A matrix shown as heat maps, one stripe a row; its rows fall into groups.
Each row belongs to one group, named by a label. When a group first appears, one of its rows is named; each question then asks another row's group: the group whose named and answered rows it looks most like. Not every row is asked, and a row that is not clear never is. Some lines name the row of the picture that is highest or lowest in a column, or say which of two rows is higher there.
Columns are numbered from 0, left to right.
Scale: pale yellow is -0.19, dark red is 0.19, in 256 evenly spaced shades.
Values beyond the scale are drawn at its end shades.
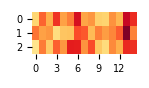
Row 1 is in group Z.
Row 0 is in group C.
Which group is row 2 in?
C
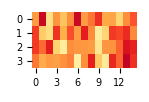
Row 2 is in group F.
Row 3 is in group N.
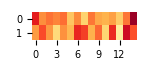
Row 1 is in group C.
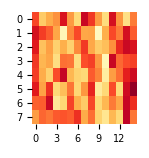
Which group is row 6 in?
F
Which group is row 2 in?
Z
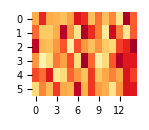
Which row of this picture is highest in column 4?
1
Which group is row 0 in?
C
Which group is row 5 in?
C
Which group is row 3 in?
N
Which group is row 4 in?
F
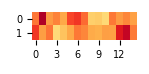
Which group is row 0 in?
C
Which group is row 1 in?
Z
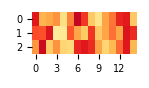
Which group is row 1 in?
F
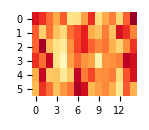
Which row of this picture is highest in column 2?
3
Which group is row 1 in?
Z
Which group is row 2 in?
C
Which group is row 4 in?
C
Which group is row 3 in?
F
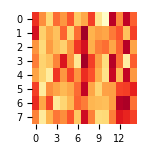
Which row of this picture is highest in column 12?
6
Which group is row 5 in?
Z
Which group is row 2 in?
Z
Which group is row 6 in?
Z
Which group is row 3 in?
N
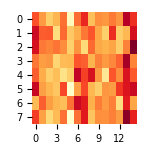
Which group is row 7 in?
Z
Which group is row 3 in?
Z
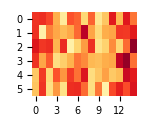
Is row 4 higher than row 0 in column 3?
Yes
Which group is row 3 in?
Z
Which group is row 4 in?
C
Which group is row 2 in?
F
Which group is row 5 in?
C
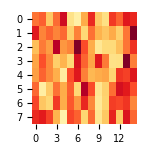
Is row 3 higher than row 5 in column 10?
Yes
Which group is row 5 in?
N
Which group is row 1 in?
F
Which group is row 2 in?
C
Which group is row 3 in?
C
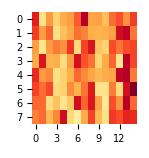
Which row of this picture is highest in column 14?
5
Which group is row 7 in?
N
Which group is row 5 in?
F
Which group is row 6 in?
C
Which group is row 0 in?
Z
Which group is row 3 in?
C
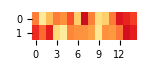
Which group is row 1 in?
F
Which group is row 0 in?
N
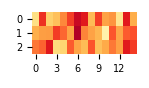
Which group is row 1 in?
C
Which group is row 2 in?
F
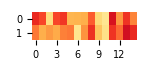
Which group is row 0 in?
N
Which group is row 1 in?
N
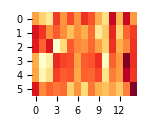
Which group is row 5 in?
F
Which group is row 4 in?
N
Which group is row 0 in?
N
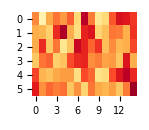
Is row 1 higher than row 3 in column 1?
No
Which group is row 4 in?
N
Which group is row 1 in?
N
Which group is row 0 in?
N
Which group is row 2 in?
C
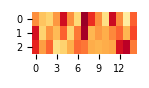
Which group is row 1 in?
Z
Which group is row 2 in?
Z
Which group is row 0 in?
N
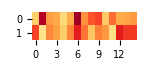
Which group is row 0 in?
C
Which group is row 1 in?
Z
